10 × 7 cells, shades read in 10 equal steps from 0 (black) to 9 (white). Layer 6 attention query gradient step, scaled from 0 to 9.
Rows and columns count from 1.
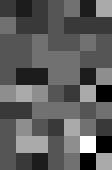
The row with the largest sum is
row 9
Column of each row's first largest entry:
7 1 3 3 7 2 3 5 6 7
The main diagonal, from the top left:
2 2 4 4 4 6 4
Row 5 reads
3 1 1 4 4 1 5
